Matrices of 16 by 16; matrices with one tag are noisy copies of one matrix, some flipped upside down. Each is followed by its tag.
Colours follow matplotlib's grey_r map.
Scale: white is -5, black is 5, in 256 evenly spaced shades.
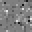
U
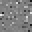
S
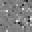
U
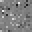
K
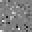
K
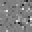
U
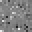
K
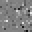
U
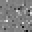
U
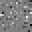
S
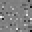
S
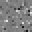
U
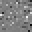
S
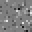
U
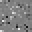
K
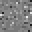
S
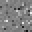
U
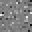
S
